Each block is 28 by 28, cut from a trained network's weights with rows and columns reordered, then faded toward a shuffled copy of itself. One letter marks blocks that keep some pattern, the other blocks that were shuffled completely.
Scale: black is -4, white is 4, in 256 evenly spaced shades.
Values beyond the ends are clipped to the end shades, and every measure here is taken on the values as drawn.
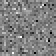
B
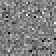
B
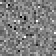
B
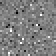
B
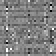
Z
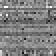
Z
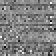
Z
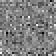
Z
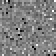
B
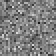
B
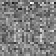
Z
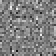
Z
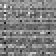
Z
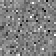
B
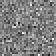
B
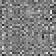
Z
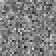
B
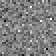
B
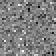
B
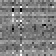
Z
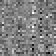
Z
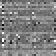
Z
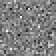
B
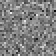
B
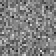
B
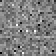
B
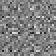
Z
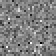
B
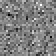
B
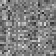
Z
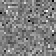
B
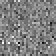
Z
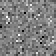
B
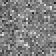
B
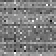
Z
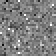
B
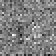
Z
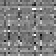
Z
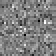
Z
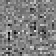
Z
